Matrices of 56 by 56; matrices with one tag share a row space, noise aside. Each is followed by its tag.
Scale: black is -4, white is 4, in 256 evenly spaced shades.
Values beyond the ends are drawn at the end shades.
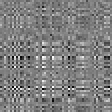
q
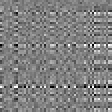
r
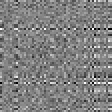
r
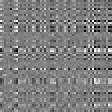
r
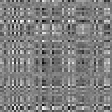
q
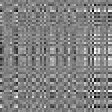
r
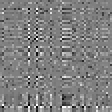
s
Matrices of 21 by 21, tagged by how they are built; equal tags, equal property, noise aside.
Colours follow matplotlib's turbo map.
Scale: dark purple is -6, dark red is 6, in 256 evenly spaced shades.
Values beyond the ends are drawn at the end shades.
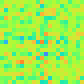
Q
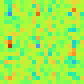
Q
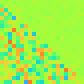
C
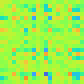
Q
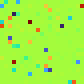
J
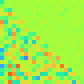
C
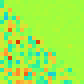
C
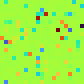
J
